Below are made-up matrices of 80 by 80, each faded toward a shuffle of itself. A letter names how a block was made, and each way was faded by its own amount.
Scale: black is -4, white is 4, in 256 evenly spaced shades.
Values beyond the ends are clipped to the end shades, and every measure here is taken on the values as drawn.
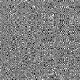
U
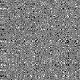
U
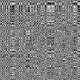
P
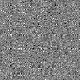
U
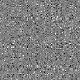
U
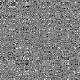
U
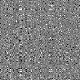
U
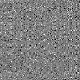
U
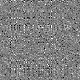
U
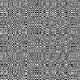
P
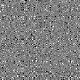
U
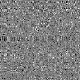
U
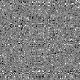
U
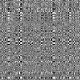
P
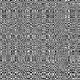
P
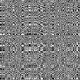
P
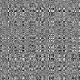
P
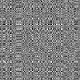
P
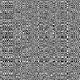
P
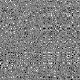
U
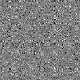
U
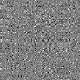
U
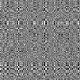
P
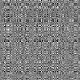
P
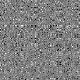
U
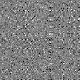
U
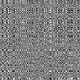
P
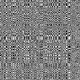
P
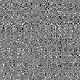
U
